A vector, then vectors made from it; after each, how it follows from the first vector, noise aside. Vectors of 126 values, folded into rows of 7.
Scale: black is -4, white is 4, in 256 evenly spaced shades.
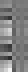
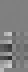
partly zeroed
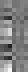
copied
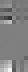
partly zeroed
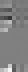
partly zeroed
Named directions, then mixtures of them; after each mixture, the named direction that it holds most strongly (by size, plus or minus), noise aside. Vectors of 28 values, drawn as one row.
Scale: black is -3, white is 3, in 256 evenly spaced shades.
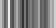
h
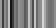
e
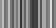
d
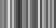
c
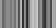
d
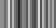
c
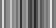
d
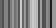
d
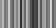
d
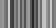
d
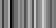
e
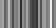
d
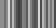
c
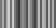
c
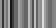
e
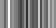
c
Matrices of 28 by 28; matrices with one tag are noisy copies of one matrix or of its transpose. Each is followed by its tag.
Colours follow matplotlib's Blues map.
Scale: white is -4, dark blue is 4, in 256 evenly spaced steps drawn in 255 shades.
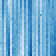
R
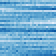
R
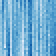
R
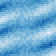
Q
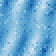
Q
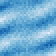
Q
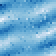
Q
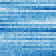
R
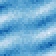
Q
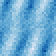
Q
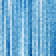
R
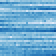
R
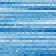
R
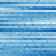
R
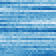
R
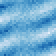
Q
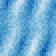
Q
